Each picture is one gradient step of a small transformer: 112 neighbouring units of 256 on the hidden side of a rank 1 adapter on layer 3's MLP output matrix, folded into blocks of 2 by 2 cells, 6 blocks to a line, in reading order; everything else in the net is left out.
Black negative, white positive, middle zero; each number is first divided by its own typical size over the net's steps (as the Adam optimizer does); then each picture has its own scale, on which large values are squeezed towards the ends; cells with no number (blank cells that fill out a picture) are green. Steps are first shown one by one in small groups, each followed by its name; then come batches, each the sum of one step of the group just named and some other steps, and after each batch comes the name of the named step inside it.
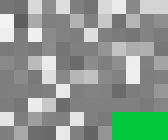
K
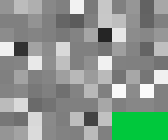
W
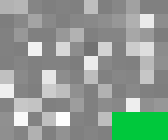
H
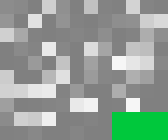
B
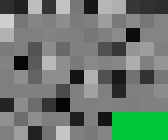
K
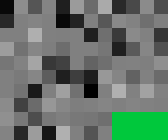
W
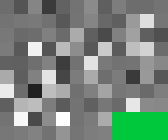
H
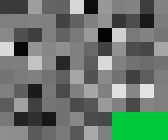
W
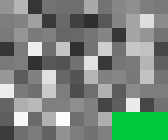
H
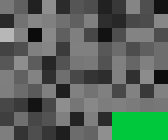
K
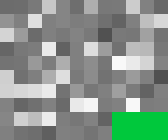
B
